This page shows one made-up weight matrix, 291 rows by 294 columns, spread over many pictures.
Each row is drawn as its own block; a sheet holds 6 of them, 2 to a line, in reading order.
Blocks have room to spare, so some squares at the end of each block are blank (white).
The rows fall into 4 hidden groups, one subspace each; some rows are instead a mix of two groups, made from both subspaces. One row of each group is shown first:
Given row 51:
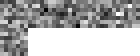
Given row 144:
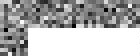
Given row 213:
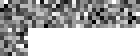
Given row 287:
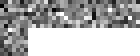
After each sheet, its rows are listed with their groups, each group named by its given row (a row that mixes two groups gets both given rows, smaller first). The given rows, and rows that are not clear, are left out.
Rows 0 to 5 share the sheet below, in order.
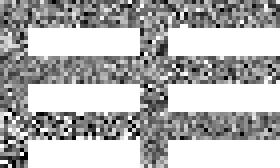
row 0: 51
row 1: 287
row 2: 144 and 287
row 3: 144
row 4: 144
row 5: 287
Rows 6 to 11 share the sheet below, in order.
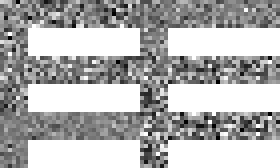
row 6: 144
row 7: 144
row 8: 51
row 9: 51
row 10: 144
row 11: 51
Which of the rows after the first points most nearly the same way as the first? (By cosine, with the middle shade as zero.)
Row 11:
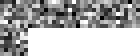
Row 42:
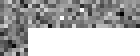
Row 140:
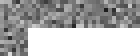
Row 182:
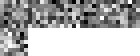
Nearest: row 140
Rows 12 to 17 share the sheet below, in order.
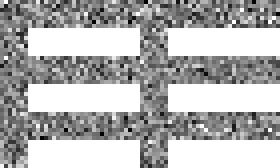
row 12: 213
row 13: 213
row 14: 213
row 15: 287
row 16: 287
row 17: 287
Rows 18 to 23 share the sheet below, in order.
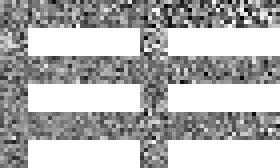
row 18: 51
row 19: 213
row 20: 51
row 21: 287
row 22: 213
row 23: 213 and 287
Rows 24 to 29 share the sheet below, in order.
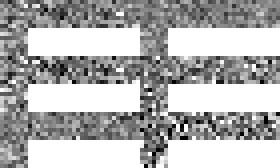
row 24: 51
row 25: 51
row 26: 51
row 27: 144
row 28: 51
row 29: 287
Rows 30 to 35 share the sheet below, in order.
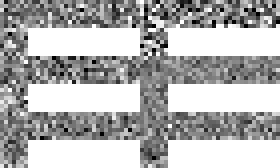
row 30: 213
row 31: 144 and 213
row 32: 51
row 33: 213
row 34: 287
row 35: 51 and 287
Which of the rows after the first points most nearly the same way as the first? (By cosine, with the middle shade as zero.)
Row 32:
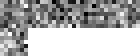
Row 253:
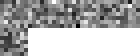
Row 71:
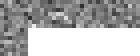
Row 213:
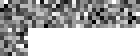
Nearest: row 213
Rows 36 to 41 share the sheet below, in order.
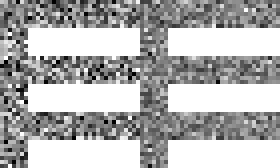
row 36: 51 and 144
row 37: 144
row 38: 213
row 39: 51
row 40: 144
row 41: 144
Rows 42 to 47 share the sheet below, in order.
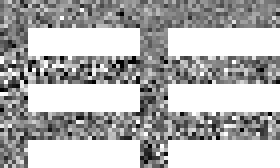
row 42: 51 and 213
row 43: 213
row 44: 51 and 287
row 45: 51
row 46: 213
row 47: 51
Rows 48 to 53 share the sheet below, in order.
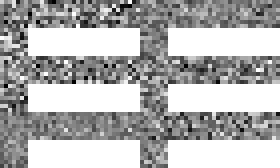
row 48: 51
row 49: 51
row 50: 144
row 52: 287
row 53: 213
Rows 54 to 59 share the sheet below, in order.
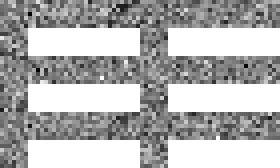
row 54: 51
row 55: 51
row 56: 287
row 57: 144
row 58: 51
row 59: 51
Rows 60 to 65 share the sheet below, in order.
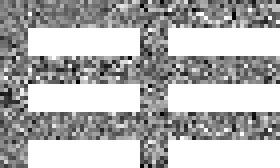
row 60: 51
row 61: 287
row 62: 51
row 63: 144
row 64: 213
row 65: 287
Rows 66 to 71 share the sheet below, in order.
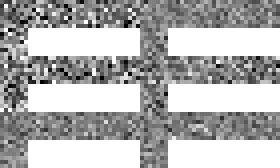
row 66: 144
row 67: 213
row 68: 287
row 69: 213
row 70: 144
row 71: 144 and 287
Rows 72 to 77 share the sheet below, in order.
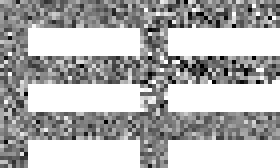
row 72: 144
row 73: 213 and 287
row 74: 213
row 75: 51
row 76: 144
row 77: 144
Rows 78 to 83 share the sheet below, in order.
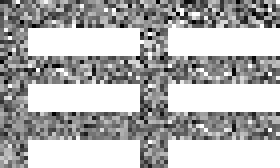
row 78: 144
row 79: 144
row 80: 287
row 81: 287
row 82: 51
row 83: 287
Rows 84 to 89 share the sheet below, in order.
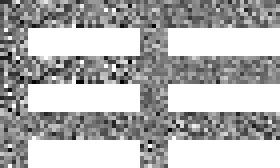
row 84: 144
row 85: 213
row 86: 144
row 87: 51
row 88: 144
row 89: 144
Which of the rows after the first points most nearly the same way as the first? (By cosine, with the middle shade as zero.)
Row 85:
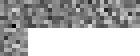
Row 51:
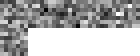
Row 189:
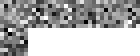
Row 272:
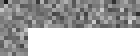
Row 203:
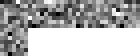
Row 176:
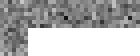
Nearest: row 272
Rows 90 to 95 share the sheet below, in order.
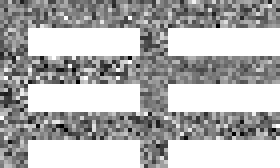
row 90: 287
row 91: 51
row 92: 51
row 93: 51
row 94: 287
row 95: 213 and 287
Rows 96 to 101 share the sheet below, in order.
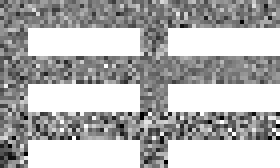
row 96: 213 and 287
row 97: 287
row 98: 144
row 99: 144
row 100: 51
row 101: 213 and 287
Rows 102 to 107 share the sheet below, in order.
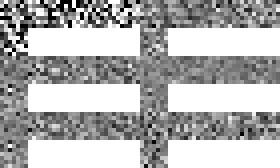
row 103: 213
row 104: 144
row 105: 144
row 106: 144
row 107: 213 and 287
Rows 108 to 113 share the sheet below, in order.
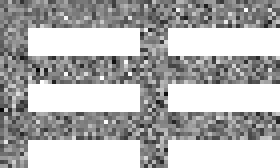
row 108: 287
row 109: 144
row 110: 287
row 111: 213
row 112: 144
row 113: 213
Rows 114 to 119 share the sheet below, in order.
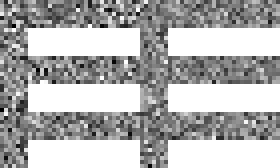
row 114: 213
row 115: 213
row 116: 287
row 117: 51
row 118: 213
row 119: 144
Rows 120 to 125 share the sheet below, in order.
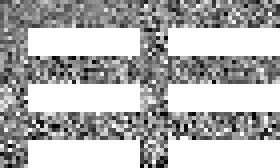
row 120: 144
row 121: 213
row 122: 51
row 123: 51
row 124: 144
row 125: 287
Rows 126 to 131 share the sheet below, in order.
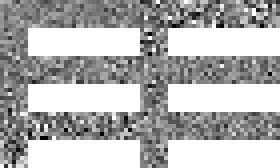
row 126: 144
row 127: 144
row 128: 144
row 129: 213 and 287
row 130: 287
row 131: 213
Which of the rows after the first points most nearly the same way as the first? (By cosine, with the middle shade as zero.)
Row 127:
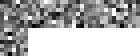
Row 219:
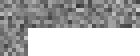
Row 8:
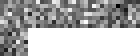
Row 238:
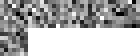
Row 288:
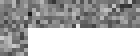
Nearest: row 219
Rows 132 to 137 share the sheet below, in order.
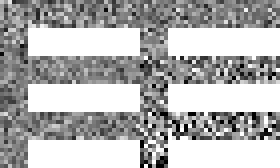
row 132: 144 and 287
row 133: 144
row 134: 51
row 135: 213
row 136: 144 and 213
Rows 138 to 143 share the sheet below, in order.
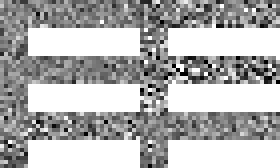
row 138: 287
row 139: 144
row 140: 144
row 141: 144
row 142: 144
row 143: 144 and 287
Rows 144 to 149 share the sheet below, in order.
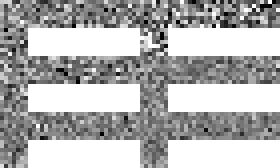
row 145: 51
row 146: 51 and 287
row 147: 213
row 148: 287
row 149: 287
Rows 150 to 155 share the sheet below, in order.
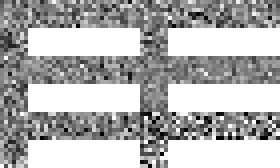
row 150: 51
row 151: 144 and 287
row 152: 213
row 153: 287
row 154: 287
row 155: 144
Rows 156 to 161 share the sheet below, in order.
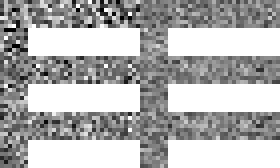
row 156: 213
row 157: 144 and 213
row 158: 144
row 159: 51
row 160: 51 and 287
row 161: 51
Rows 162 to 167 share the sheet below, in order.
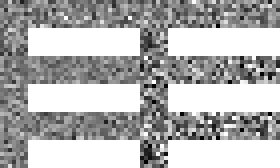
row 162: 287
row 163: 51
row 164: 213
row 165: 213
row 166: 144
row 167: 51
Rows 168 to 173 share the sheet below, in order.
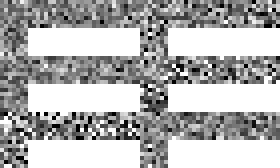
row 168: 287
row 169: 144 and 213
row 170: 51
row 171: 144
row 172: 213
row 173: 144
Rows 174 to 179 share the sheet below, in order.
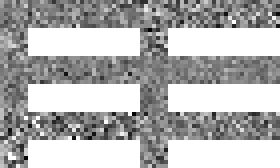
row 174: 51
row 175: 213
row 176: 287
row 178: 51 and 213
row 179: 213
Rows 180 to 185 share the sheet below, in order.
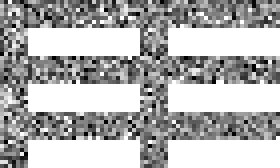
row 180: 213 and 287
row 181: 287
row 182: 51
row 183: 144
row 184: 144
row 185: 144 and 213
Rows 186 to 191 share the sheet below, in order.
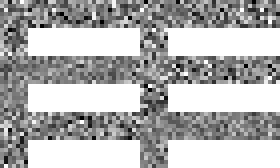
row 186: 287
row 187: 213
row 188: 213
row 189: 144
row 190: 213
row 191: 213
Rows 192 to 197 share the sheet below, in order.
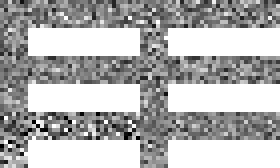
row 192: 287
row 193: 51 and 213
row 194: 51 and 144
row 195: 51 and 213
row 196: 144
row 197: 144
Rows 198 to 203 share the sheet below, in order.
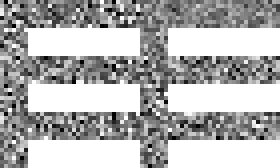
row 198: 213
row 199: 213
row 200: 144
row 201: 213
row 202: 213 and 287
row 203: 51 and 144
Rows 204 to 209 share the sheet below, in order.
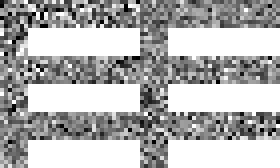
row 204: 287
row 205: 51 and 144
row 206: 51 and 144
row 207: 51
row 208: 287
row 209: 213
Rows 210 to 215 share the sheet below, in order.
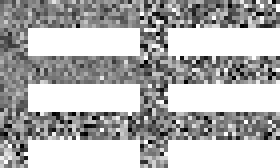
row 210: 51
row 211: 213
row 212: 287
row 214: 51
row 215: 144
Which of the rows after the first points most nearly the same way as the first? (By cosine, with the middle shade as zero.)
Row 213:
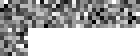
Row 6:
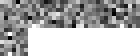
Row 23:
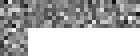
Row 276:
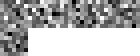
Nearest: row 6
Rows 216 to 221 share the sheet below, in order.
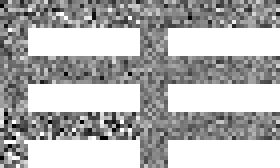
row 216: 287
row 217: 213
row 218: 287
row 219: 213
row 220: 213
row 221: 213
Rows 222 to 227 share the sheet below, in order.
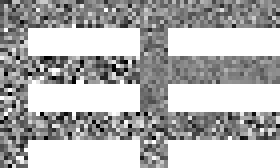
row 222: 144
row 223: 213
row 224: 144
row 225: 51
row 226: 213
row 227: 213
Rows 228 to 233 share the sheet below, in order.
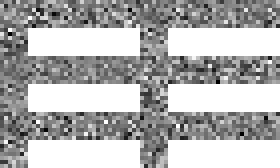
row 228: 144
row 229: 144
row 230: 144
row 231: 51
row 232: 144
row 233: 287
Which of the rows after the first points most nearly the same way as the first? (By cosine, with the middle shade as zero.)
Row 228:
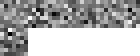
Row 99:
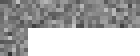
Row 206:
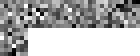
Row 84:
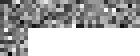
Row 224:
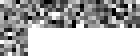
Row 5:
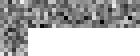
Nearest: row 206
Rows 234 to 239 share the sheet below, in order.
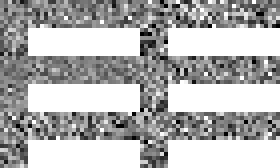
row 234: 287
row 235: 51
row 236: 144
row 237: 287
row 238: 51 and 213
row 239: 144
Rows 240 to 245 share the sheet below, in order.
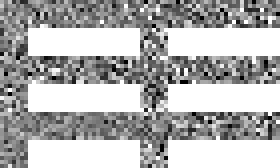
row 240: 287
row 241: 213
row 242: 144
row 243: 287
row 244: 144
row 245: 51 and 213
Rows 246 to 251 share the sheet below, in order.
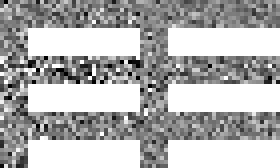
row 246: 213
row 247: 144
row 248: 287
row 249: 144 and 213
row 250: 287
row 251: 213
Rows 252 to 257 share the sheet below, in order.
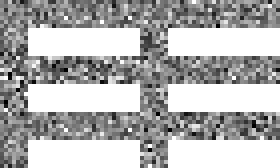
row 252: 287
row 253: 51
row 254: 51 and 213
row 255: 213
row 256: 287
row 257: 144
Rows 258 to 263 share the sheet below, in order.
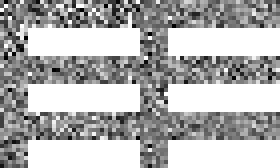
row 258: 213
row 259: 144
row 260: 144 and 213
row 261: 213
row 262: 51 and 213
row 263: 144
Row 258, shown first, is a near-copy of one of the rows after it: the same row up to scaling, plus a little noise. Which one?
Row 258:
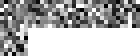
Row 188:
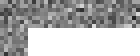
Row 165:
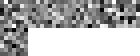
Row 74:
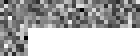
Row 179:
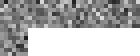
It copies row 74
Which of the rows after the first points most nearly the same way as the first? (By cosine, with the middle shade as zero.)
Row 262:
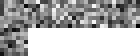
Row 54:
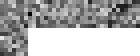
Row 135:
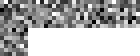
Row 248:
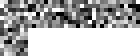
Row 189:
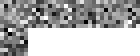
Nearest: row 54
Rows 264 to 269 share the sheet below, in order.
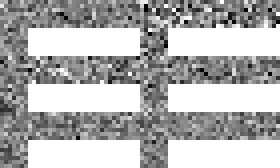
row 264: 287
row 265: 144 and 213
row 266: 51 and 287
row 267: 287
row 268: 51
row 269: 213
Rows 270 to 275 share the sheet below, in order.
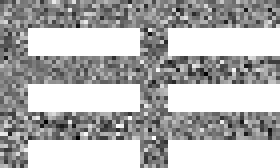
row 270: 51
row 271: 144
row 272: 213
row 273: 213 and 287
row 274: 51
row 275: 213
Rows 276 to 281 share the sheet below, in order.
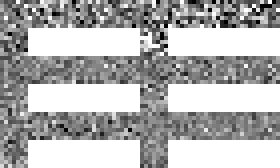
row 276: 144 and 213
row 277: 51
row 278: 144
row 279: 144
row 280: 287
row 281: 287
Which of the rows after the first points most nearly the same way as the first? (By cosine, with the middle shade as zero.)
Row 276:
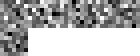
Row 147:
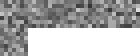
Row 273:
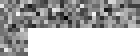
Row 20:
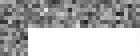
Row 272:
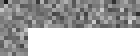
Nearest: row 272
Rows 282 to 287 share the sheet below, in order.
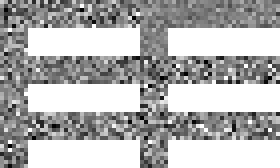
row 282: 213
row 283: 213
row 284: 51 and 213
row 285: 144
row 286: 144
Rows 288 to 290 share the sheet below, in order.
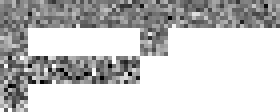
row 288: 51
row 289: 144 and 287
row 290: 287
